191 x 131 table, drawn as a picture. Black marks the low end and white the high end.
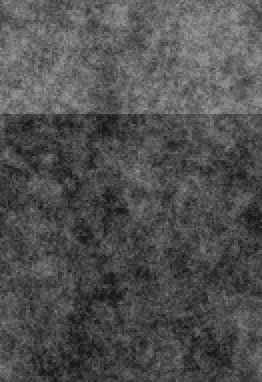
Average level on the scale: 30%. Stripes: none. Seam: horizontal, 30% of the way down, the top part higher. Grain: blotchy.
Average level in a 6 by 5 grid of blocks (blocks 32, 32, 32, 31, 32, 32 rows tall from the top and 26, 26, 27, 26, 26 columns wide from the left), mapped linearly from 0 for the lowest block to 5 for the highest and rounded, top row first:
4 4 4 5 5 | 4 3 3 4 4 | 1 1 2 2 1 | 1 1 1 2 1 | 2 1 1 1 1 | 1 0 1 1 1
